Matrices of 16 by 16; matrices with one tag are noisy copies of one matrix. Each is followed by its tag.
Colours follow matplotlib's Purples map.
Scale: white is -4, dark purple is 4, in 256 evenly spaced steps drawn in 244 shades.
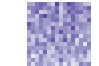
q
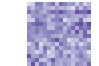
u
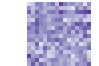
u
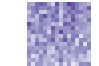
q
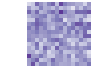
u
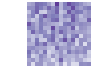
q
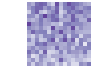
q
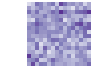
u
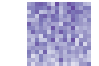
q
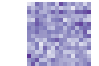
u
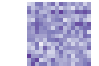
u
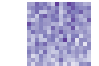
q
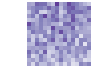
q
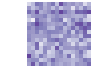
u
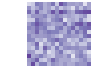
u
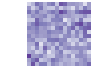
u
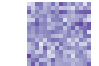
u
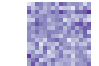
u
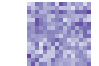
u
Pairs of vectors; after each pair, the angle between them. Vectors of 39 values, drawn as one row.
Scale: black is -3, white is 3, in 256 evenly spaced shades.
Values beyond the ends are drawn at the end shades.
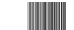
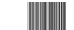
nearly parallel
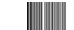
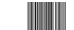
orthogonal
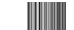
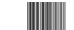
nearly opposite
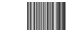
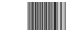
nearly opposite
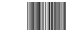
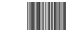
nearly parallel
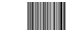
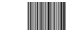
partly aligned
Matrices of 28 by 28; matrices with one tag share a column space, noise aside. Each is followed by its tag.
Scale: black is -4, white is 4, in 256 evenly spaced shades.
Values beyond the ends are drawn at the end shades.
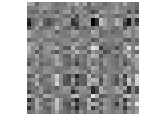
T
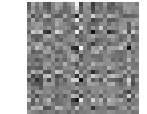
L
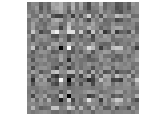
L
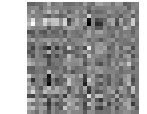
T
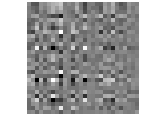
L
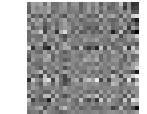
L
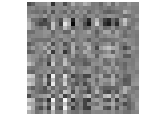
T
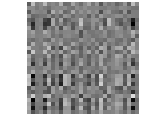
T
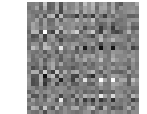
L
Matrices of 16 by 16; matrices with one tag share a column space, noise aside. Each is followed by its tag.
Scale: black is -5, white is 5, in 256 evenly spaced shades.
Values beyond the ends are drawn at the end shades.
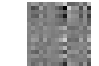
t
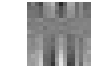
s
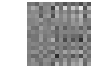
t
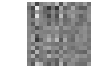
t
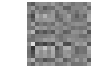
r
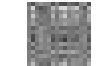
t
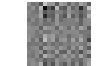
t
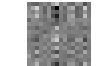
t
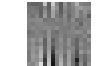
s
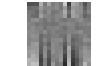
s
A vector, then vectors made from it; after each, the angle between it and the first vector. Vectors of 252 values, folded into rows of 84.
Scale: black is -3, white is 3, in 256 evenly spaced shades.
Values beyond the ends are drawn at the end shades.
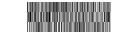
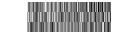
partly opposed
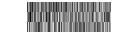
nearly parallel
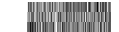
partly opposed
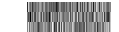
nearly parallel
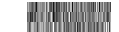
partly aligned
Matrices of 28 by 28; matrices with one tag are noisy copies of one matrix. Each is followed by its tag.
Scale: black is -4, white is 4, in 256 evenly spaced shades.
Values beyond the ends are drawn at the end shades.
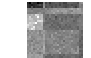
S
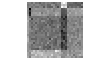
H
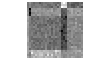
H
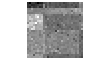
S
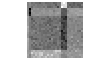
H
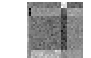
H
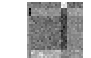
H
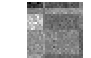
S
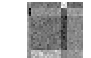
H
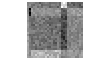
H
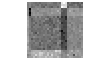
H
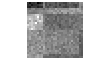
S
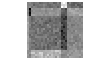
H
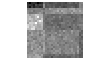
S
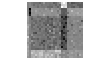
H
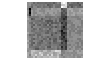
H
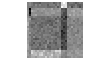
H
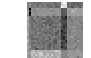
H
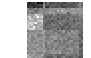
S
